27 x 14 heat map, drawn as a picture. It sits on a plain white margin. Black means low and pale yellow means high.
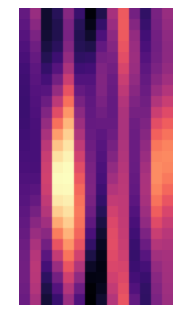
Average level on the scale: 40%. Roughest part: bottom middle. Ninth with the highest average: middle left. Grain: streaks running down.
